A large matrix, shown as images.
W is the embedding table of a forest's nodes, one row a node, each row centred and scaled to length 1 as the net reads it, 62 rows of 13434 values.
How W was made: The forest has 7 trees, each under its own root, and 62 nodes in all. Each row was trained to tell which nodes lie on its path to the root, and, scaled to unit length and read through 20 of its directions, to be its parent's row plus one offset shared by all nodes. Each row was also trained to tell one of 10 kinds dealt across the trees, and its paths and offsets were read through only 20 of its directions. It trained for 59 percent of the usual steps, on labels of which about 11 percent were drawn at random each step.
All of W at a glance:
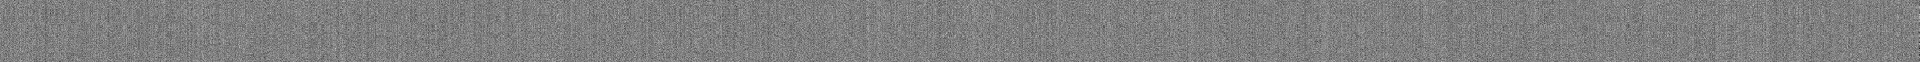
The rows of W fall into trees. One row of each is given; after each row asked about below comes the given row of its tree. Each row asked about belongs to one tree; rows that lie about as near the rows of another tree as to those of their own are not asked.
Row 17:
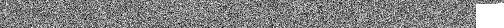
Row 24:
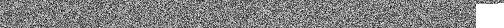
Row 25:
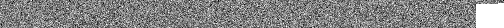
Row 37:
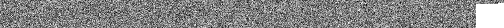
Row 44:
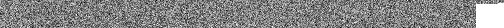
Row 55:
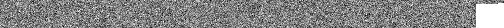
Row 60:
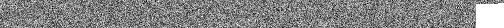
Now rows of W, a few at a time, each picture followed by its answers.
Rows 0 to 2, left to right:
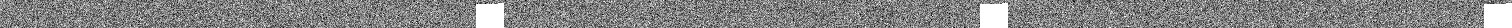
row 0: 60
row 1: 55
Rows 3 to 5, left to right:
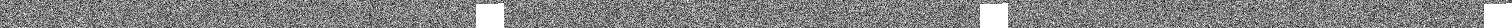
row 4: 55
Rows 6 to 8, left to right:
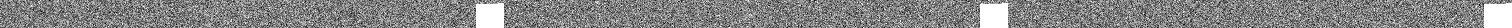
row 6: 17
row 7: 17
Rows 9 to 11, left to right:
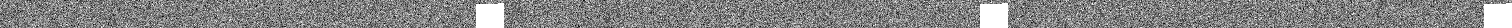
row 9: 60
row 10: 55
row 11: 60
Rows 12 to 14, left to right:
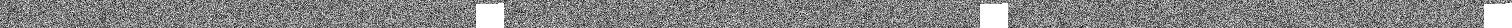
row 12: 55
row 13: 55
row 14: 60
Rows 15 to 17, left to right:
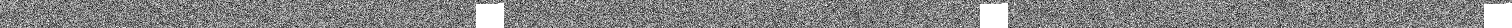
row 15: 60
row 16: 17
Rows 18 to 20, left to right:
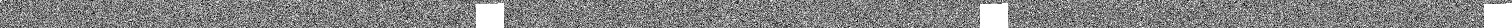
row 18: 17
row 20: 37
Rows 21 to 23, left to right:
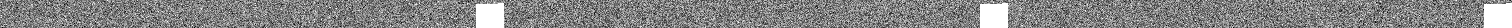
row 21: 17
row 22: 55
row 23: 60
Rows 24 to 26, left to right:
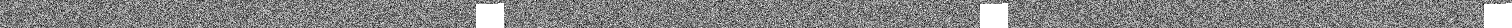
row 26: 25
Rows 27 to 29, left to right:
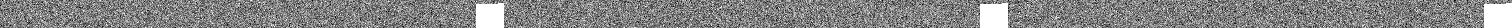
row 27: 25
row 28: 60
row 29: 25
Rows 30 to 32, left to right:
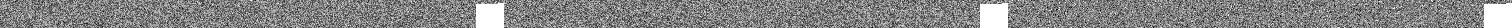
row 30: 25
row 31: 44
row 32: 60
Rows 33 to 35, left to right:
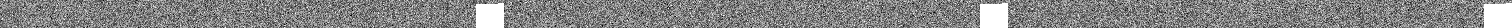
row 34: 25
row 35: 17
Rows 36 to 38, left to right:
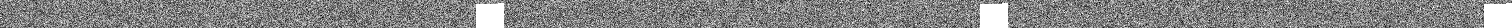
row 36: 17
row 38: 55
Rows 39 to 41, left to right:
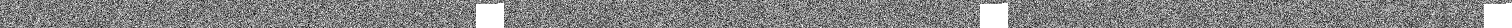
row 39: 25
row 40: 25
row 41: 37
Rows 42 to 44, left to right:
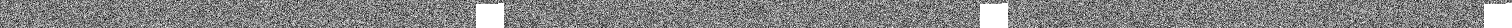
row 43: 25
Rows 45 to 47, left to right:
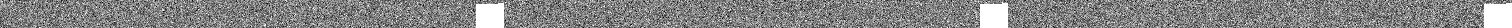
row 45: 60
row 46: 55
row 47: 24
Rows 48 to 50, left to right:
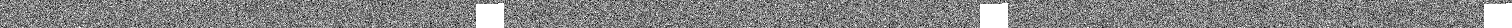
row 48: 60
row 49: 44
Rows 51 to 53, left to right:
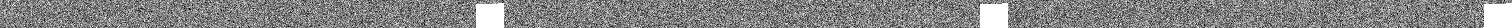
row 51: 17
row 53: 37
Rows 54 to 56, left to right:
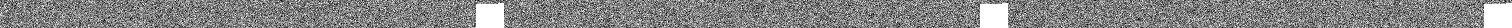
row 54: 55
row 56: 25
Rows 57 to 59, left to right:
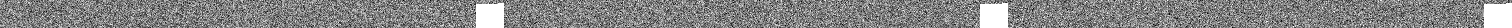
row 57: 44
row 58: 25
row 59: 24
